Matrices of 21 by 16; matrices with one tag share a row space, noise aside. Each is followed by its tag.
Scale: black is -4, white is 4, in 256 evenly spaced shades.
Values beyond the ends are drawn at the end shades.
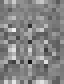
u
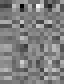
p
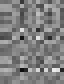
p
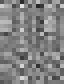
p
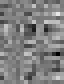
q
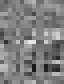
q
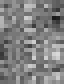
q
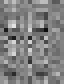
u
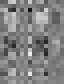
u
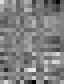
q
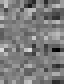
q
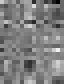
q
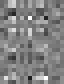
u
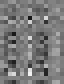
u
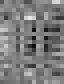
q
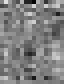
q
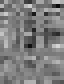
q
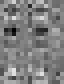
u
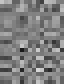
p
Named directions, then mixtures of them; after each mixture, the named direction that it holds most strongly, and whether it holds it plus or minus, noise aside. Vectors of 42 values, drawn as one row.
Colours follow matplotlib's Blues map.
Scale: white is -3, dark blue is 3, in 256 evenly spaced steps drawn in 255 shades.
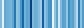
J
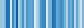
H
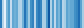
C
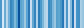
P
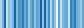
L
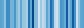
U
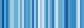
U, plus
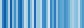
C, minus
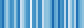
J, minus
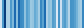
L, plus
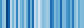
U, plus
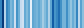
J, minus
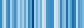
U, plus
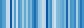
H, minus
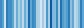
L, minus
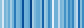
J, plus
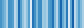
P, plus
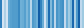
P, plus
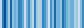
C, minus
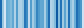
C, plus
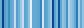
J, minus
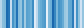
H, plus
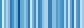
P, plus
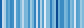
L, minus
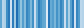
H, plus
